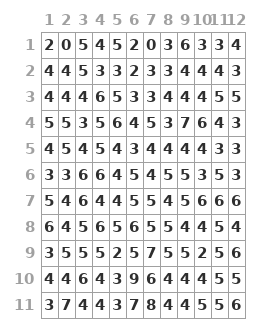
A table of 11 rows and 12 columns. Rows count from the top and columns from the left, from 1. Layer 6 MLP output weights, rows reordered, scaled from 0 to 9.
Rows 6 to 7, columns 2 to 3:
3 6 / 4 6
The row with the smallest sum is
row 1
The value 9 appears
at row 10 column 6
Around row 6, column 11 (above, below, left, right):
3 6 3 3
